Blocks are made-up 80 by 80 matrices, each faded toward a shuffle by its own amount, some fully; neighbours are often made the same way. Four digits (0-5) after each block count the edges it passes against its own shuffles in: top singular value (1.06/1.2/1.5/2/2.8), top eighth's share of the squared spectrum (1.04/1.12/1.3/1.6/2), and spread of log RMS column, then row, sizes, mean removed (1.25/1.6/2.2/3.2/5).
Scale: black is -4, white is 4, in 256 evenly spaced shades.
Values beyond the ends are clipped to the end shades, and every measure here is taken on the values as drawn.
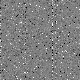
2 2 1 0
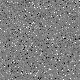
0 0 0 0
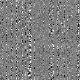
3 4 4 0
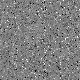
1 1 1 0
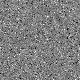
0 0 0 0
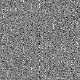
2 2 3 0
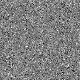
0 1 2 0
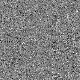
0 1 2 0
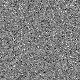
0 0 1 0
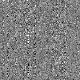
1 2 3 0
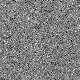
0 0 0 0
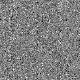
1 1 2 0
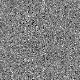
1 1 2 0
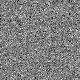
0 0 1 0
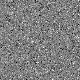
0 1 1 0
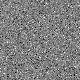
0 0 0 0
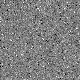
0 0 0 0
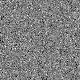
0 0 1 0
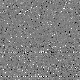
3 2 0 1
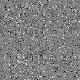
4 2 1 1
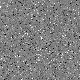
1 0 0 0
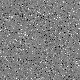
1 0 0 0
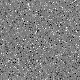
2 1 0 0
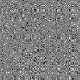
4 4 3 2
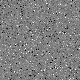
0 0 0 0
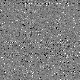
2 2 1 2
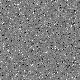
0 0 0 0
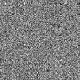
3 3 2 1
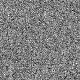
2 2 0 0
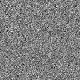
3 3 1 1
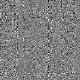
2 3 3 3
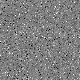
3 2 0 0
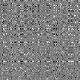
5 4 3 3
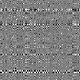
5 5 3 3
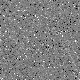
2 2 0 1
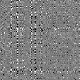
4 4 3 2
